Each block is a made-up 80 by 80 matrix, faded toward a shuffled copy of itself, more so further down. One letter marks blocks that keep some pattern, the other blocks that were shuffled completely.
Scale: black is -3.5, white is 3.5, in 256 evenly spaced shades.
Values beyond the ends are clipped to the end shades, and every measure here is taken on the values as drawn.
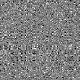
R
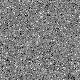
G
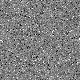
G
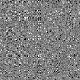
R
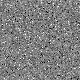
G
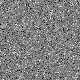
G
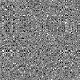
R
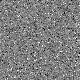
G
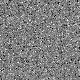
G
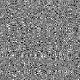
R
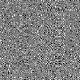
R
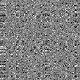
R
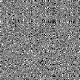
R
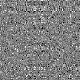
R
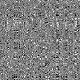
R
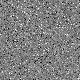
G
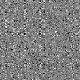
R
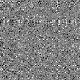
R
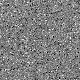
G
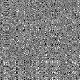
R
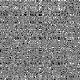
R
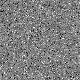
G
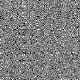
R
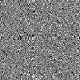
R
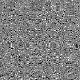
R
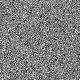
G
